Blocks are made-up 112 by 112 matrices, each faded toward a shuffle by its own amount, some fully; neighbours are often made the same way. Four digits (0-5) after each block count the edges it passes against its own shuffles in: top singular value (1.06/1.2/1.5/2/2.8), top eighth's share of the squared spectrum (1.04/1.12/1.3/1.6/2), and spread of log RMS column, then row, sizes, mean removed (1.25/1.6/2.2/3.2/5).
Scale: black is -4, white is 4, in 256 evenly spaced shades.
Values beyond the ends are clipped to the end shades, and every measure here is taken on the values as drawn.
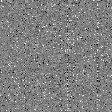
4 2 2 0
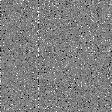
4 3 2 0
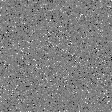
0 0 0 0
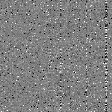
4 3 2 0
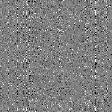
4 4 3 2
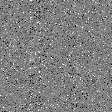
3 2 2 0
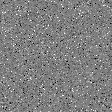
0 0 0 0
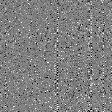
4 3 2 1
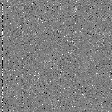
4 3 2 0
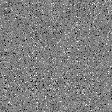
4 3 2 1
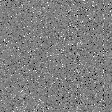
3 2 1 0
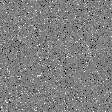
2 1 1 0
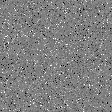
0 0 0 0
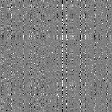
5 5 4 2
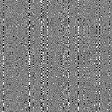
5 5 4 2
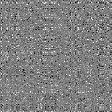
5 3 2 2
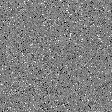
3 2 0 0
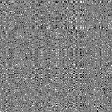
5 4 3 3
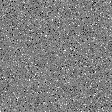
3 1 0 0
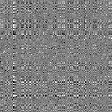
5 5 4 4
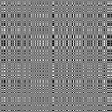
5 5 5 5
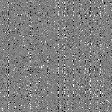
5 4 3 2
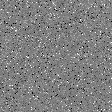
0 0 0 0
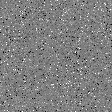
1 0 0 0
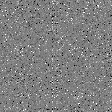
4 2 1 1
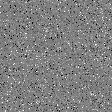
2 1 0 0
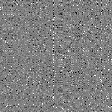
4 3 2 1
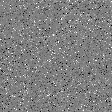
0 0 0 0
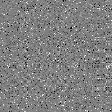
4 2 1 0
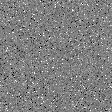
0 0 0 0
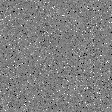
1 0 0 0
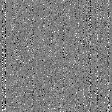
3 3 3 0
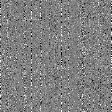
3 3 4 0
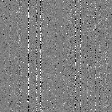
3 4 3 0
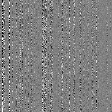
3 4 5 0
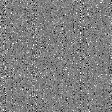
2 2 3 0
